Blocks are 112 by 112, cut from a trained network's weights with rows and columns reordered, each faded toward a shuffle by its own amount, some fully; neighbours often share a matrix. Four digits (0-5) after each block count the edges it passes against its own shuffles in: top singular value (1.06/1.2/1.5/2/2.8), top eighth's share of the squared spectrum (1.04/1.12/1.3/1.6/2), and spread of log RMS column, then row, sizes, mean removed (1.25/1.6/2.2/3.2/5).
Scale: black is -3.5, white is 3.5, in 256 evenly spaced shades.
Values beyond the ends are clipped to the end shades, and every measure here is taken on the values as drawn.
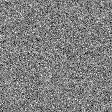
0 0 0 0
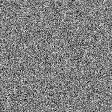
2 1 0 0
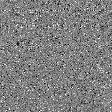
3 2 0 1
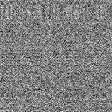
4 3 1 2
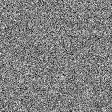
2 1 0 0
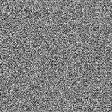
4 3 0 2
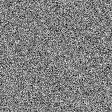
0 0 0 0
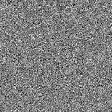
3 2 1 1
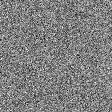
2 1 0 0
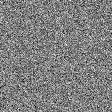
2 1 0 0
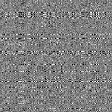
5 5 2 4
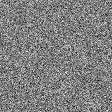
0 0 0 0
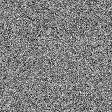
2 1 0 0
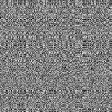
5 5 2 4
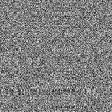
4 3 0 2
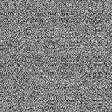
4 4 1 3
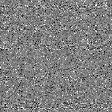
4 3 1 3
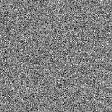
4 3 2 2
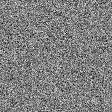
1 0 0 0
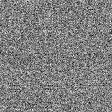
3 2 0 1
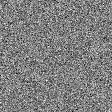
0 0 0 0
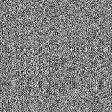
4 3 2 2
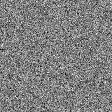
0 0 0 0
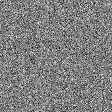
1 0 0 0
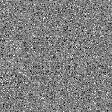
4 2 0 2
